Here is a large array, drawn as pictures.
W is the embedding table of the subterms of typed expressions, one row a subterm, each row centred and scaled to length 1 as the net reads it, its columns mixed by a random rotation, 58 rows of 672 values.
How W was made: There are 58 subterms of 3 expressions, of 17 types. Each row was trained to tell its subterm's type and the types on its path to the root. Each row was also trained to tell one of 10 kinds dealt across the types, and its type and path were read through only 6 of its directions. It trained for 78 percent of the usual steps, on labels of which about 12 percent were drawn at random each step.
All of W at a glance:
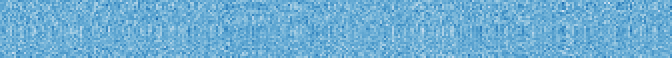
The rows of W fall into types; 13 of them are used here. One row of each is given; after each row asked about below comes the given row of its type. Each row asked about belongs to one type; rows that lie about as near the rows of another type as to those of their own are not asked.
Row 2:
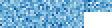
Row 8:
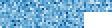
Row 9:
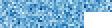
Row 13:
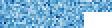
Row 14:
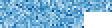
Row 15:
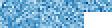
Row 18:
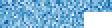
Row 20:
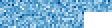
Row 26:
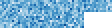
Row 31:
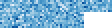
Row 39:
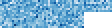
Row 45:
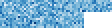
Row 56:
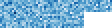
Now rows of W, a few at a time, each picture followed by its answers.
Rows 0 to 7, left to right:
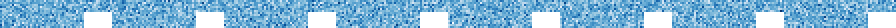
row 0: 18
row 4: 9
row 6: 31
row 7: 31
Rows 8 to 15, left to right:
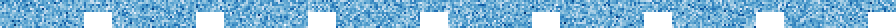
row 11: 20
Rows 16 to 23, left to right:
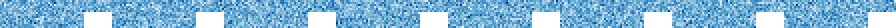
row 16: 45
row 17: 18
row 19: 13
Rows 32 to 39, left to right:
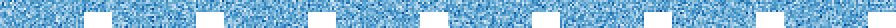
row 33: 31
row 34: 26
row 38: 13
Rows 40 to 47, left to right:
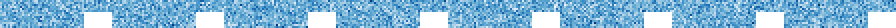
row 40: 31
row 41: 2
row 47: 18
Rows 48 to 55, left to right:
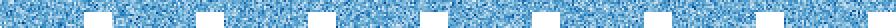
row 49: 9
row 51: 20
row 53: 18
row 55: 13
